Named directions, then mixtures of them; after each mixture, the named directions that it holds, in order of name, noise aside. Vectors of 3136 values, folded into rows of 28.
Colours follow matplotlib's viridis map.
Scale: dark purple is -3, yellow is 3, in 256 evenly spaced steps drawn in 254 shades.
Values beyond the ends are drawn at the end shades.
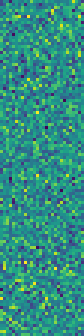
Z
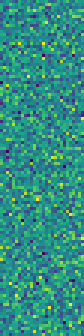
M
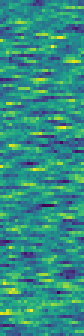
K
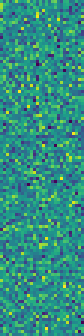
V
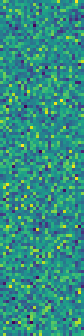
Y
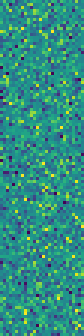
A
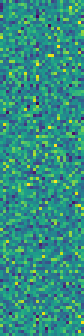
V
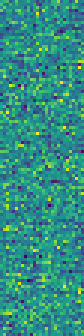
K, V, Y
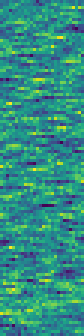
K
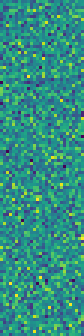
M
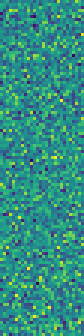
M, Y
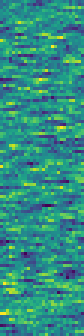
K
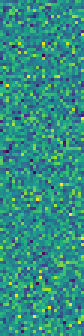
M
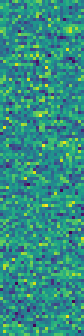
K, V, Z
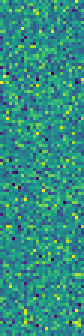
A, V, Y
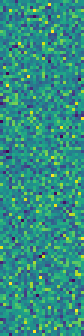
A, M
